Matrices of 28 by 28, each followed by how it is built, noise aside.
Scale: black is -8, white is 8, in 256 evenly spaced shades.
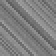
Toeplitz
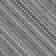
Toeplitz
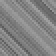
Toeplitz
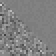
lower triangular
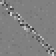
banded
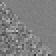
lower triangular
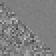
lower triangular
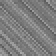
Toeplitz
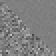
lower triangular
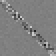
banded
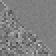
lower triangular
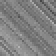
Toeplitz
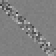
banded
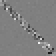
banded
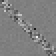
banded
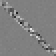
banded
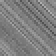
Toeplitz
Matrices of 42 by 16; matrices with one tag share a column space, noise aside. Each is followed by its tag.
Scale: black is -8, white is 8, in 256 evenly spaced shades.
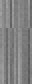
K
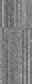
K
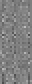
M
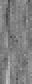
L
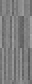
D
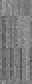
D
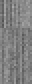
K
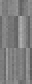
D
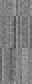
D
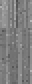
K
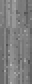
K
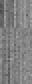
K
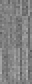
D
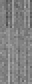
K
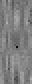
L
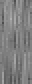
L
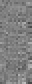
M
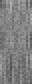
L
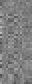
M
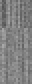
K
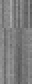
K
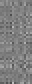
M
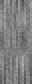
L
